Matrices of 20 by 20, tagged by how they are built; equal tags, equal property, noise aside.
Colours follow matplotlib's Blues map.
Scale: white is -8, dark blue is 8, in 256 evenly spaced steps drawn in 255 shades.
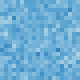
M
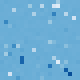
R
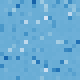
R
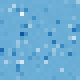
R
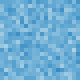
M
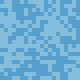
M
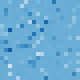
R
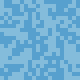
M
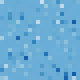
R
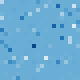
R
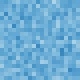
M
